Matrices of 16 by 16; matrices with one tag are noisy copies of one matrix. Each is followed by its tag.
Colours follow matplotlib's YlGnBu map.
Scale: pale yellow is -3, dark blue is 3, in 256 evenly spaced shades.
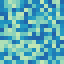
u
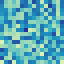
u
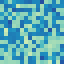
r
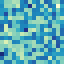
u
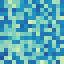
u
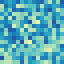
r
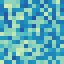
u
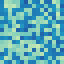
u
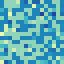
u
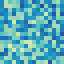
u
